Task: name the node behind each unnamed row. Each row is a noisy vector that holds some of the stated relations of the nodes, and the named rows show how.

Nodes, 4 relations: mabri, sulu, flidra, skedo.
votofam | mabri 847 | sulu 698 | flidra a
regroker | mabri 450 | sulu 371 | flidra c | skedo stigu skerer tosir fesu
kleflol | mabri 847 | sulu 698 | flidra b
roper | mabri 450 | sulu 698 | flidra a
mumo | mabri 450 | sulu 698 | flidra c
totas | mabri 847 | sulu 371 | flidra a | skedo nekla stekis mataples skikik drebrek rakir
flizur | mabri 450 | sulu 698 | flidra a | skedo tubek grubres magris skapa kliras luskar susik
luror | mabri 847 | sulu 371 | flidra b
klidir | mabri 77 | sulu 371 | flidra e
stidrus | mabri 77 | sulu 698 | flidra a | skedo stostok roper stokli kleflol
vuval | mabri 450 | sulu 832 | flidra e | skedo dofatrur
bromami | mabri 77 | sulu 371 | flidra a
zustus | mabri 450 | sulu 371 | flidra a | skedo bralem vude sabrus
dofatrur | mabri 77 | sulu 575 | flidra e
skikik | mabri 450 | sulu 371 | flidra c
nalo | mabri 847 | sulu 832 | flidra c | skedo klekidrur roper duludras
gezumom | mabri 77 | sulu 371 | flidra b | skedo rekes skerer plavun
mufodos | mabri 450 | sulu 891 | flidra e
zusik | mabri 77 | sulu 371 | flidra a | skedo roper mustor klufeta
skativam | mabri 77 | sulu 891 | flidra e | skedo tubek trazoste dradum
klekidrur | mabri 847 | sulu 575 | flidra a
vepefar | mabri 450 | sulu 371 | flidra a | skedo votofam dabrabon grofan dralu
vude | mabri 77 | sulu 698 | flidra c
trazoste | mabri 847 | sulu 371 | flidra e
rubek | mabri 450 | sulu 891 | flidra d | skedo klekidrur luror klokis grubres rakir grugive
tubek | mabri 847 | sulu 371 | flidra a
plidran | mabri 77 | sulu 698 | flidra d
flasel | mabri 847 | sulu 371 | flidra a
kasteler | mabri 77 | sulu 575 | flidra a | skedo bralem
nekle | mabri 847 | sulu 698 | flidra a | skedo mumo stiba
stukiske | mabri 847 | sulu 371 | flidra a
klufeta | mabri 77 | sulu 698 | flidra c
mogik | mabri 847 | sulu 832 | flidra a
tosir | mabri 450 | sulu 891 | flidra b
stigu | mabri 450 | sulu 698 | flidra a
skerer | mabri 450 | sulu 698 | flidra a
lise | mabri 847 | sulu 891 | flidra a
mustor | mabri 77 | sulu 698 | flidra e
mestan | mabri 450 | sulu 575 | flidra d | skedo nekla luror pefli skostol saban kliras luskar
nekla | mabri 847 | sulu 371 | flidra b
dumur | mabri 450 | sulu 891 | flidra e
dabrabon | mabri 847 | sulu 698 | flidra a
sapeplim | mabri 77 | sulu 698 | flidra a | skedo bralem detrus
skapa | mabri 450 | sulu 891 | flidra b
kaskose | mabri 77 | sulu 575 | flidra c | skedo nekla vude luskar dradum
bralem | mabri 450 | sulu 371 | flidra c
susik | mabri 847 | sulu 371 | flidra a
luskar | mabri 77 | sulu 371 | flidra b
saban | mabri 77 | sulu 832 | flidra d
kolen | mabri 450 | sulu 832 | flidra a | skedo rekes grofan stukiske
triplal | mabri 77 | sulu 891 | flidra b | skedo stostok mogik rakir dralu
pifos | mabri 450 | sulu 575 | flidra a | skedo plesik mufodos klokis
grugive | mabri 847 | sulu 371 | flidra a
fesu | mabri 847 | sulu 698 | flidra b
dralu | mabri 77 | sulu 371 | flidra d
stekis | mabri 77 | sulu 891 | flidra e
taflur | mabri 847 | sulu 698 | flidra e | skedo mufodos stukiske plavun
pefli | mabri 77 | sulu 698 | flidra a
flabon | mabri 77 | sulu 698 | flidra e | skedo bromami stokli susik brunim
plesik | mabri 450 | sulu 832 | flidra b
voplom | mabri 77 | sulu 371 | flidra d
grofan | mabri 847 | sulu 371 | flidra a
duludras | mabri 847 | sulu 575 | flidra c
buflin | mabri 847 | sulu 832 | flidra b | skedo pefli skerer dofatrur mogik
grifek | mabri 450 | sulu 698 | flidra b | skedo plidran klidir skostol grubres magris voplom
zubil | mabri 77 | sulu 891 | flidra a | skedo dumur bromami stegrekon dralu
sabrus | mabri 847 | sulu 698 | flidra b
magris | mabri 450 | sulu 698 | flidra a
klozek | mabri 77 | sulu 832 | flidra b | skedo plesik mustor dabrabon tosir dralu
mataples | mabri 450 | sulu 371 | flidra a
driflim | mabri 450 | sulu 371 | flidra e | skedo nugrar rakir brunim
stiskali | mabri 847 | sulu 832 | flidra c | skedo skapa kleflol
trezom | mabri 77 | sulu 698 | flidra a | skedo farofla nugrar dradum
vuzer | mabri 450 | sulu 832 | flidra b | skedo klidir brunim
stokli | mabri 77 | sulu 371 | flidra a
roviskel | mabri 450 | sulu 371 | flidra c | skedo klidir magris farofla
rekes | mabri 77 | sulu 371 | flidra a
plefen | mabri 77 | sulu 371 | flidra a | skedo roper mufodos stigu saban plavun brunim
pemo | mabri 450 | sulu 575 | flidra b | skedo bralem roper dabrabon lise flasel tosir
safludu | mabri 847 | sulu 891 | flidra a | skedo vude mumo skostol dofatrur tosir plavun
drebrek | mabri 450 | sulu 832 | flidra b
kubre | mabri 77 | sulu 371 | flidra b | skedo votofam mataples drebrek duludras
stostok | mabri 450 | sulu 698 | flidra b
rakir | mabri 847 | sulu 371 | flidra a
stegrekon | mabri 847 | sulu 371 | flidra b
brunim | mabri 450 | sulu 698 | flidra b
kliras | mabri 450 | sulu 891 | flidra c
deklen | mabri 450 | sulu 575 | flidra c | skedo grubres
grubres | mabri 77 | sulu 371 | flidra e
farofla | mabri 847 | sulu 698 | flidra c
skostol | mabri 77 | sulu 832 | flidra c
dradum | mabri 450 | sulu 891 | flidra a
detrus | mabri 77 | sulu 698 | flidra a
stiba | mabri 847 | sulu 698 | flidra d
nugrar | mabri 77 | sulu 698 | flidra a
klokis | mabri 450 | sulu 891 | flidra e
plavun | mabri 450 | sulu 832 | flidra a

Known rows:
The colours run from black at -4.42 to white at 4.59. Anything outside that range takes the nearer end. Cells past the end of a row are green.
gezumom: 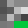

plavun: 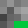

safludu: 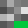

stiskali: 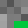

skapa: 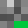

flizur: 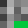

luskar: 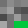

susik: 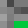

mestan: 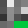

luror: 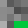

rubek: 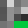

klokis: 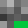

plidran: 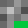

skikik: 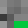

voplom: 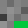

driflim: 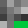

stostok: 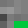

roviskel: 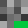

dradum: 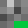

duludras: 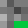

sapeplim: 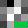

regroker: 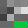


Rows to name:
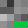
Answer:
nalo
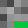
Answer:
vude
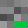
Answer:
skostol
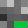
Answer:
mufodos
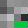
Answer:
triplal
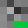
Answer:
farofla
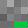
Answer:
tosir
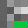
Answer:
kolen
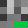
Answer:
grifek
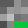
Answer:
nekle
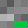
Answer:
totas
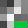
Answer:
stidrus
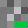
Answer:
dralu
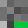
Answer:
trazoste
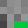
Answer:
stigu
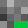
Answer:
dofatrur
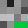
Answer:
dabrabon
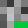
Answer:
detrus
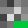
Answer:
zustus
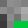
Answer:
skerer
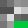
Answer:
plefen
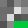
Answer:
pemo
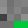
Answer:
mataples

